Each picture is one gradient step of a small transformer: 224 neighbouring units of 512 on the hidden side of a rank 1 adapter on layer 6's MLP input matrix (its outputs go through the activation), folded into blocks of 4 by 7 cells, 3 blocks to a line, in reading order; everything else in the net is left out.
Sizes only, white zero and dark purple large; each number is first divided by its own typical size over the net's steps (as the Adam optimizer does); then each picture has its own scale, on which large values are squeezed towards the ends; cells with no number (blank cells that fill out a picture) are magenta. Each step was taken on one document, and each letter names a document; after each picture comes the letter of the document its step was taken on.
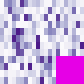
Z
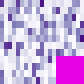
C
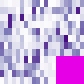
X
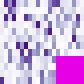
Z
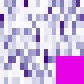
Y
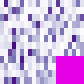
Z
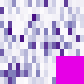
X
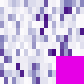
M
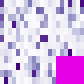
M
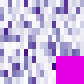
X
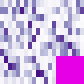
X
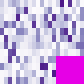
Y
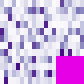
M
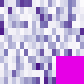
C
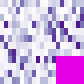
Y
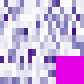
Z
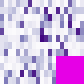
C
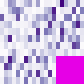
Y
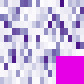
Y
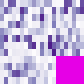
X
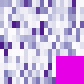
C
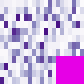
Z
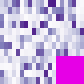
C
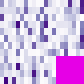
M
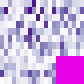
X
